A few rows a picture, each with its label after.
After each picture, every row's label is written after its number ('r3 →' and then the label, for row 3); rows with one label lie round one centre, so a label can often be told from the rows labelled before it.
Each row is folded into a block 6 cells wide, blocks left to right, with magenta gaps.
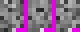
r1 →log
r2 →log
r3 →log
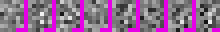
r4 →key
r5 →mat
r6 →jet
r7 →key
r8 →mat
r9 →log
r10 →mat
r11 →mat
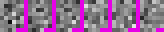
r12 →mat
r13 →log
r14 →log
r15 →key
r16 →key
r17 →key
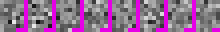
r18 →mat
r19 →jet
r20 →log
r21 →key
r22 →log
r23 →jet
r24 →key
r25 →key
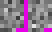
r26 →log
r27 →key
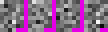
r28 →mat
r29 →jet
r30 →log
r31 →mat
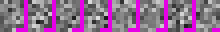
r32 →log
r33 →jet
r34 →log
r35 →jet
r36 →key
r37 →key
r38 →mat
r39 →key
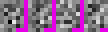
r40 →mat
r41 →mat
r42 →jet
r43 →mat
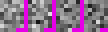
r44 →key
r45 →jet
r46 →log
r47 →mat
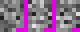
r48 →log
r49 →jet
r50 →jet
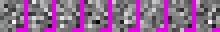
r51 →mat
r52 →jet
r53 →jet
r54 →jet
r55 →mat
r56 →key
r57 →log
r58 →mat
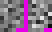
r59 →log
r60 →jet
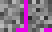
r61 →key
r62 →log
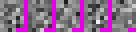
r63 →mat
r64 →log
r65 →key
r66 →mat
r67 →key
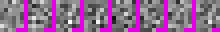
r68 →key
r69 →jet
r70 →mat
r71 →mat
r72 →log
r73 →log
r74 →key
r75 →mat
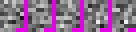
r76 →jet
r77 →log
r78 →jet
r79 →mat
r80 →mat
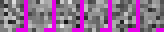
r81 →jet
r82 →key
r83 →jet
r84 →key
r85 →mat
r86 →log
